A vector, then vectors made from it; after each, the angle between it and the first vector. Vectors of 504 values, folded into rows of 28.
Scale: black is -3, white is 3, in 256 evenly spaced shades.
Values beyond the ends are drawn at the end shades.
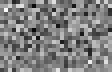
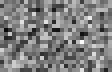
orthogonal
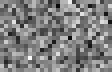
orthogonal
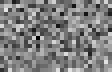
nearly parallel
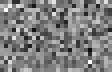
nearly parallel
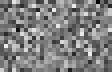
nearly opposite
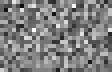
nearly opposite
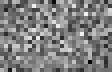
nearly opposite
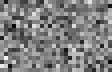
orthogonal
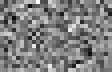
partly aligned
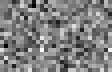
partly aligned
